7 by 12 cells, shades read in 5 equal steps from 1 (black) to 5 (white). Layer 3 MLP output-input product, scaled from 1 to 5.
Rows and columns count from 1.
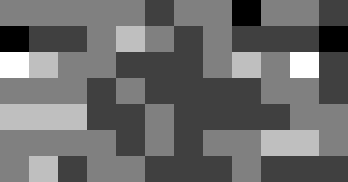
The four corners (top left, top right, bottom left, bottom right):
3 2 3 2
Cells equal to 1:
3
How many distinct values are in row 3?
4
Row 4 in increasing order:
2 2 2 2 2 2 3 3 3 3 3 3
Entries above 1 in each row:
11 10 12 12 12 12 12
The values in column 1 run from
1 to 5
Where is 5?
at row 3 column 1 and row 3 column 11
